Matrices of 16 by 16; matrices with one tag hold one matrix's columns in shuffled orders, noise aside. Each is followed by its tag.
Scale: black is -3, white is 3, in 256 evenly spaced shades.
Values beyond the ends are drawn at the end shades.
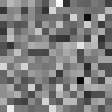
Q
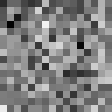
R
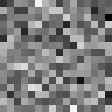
Q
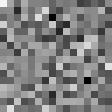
Q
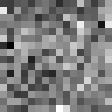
R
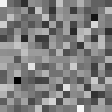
Q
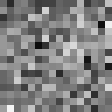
R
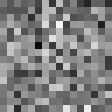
R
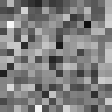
R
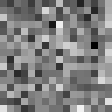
R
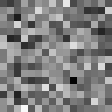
Q
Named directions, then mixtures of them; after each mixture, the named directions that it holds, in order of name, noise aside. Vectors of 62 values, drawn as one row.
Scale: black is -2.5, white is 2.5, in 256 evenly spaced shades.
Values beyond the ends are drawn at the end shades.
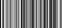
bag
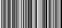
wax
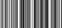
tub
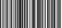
wax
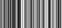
bag, tub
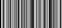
bag, tub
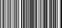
bag, wax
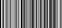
bag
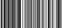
bag, tub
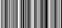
tub, wax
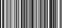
bag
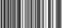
bag, tub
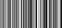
bag, wax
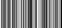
wax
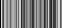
bag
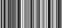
bag, tub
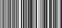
bag, wax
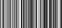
bag, wax
